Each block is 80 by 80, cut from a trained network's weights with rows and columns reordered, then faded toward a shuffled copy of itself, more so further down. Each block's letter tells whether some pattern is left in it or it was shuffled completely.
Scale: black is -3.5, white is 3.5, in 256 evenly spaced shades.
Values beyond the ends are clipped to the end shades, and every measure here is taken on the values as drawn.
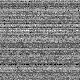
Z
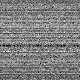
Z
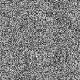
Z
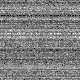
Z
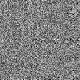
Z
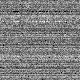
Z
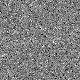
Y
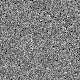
Y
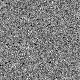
Y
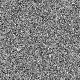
Y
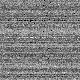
Z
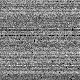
Z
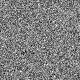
Y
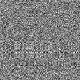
Z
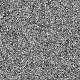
Y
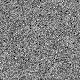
Y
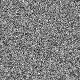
Y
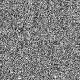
Z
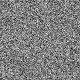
Y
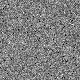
Y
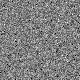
Y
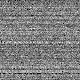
Z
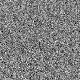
Z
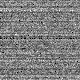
Z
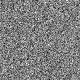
Y
